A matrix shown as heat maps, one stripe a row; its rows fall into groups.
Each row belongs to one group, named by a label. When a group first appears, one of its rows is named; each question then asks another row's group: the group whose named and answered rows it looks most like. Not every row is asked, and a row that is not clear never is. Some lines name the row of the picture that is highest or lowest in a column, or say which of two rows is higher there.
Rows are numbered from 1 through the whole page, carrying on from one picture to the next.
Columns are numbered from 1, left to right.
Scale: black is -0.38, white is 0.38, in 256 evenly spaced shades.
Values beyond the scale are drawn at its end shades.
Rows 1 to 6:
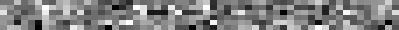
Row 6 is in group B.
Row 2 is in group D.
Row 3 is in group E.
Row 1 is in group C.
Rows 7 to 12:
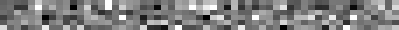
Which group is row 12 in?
E
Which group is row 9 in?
C
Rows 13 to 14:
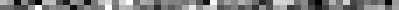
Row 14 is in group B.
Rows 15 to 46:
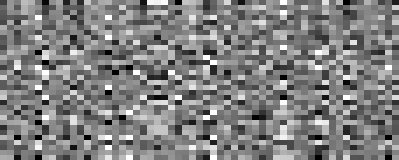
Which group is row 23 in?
D
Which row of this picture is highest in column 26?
34
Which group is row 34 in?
E
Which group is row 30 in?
E
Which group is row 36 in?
D
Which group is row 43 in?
C
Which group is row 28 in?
C
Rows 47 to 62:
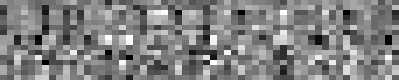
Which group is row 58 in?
C
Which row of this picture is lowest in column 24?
60
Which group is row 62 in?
C
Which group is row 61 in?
E
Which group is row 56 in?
E
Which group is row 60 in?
E
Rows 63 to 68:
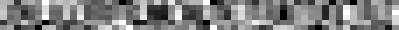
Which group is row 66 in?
E
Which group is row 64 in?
E
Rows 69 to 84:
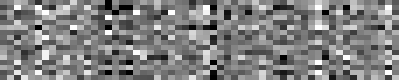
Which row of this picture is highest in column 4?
84
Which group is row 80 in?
E
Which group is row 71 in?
D
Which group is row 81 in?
C
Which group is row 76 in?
D
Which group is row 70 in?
C
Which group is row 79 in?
D
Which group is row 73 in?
C
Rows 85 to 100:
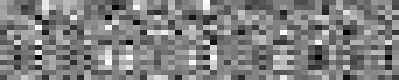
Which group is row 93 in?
C
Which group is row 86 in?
D
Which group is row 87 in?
E
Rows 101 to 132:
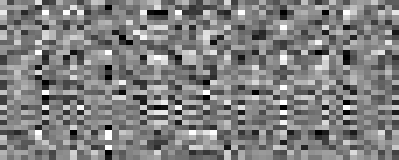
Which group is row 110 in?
E
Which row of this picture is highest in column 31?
127
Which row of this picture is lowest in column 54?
105
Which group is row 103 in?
E
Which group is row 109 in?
C
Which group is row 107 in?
D
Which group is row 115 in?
C
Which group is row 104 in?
E
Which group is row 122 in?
E
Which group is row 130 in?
B
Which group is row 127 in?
B
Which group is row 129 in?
E
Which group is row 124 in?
E
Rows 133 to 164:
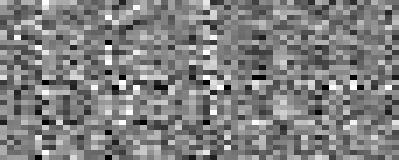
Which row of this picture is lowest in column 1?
157
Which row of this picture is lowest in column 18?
148
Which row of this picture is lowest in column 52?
150
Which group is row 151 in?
D
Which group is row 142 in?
B
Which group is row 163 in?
D
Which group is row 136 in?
B
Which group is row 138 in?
C
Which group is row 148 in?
D
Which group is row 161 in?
D
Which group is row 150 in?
D
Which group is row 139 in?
D
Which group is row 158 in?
E
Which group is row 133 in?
D
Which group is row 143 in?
D
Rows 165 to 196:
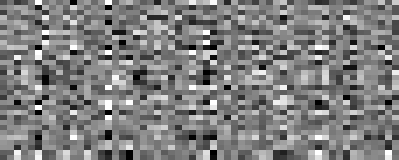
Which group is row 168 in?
E
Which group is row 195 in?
C
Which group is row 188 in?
B
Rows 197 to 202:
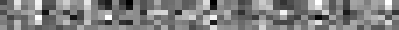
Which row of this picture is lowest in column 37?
200
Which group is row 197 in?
C
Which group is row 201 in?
C
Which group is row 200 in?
B
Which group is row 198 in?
C
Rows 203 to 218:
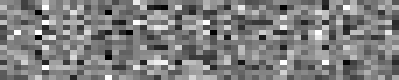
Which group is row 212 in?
E
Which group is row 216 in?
D
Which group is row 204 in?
E
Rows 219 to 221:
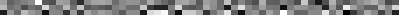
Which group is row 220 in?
E
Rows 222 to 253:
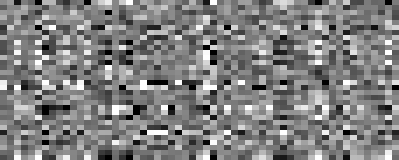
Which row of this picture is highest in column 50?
238
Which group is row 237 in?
B
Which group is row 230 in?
C
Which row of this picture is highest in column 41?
248
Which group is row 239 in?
D
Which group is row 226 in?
C
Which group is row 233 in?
D
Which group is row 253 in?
C
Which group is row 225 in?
D
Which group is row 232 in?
C
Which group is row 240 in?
C
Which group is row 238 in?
E
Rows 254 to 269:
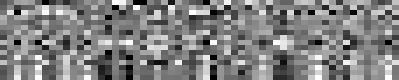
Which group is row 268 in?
C
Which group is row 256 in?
D
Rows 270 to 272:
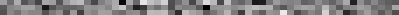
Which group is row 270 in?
D
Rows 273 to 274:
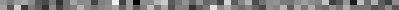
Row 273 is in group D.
